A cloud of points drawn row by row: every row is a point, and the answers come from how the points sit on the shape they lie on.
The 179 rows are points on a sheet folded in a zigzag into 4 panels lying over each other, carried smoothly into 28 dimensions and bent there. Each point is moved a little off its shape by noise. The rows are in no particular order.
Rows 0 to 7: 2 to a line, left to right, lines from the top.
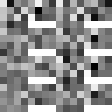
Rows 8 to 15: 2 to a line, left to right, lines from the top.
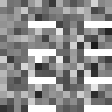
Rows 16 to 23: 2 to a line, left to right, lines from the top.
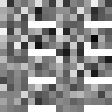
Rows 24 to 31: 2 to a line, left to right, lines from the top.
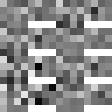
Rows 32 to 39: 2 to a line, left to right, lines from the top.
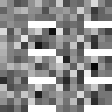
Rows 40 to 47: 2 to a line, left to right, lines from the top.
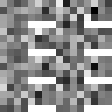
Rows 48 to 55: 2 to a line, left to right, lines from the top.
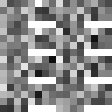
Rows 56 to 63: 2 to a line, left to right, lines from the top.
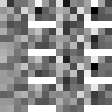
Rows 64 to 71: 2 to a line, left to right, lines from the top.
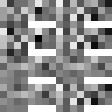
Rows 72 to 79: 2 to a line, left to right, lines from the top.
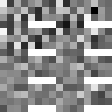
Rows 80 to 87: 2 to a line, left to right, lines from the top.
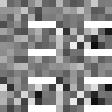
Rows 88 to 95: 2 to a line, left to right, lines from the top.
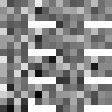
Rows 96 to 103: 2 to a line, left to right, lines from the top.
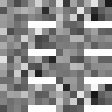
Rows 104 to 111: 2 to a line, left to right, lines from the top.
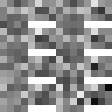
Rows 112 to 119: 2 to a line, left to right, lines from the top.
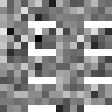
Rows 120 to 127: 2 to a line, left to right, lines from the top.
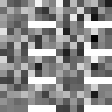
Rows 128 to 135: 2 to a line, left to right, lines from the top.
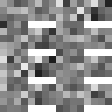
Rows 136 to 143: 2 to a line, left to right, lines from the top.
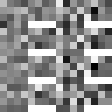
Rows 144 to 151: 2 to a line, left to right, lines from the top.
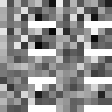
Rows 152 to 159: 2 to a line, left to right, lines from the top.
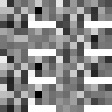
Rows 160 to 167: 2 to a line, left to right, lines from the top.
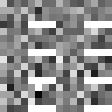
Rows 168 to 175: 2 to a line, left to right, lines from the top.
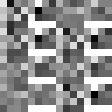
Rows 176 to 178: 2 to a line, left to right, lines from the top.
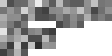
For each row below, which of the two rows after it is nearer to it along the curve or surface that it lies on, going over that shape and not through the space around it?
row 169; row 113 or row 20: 20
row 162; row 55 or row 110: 55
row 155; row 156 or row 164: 156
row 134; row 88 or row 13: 13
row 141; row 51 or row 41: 41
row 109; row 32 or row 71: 32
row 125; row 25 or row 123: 123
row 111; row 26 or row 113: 113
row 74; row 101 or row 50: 101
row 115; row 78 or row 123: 78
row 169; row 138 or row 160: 160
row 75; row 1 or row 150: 150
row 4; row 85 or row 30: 85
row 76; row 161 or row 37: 161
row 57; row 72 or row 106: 106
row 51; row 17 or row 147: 17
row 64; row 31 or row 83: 31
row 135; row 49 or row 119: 119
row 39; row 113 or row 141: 113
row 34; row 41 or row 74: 74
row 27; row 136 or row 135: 136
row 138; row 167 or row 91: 167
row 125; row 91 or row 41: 41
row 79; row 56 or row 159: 56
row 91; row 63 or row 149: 63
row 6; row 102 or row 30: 30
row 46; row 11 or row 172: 172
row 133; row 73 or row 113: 113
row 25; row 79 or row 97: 79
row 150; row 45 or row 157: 45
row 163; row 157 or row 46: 157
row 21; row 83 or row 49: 83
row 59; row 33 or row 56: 33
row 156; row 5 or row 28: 5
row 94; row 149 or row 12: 12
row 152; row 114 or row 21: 114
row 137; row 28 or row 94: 94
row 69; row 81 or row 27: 81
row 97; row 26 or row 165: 165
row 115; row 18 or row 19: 18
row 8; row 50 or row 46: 46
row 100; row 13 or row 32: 13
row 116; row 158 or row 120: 158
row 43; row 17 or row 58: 58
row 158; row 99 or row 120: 120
